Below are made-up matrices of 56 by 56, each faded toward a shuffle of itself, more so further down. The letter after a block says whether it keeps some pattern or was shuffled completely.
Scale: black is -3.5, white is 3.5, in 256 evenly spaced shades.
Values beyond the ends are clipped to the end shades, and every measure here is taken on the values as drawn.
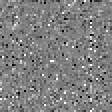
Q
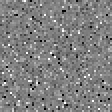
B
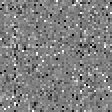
Q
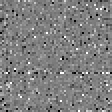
Q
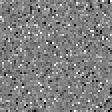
B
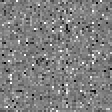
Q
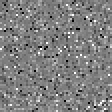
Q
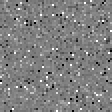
B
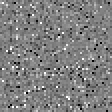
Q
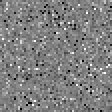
B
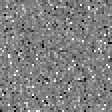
B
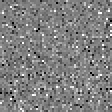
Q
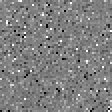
B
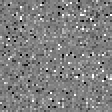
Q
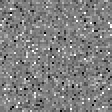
B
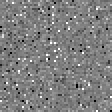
B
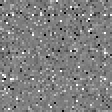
Q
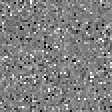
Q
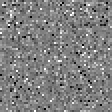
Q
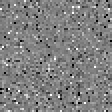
Q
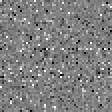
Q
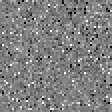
B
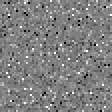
B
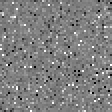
B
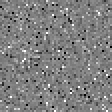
B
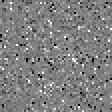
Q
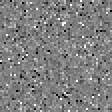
B
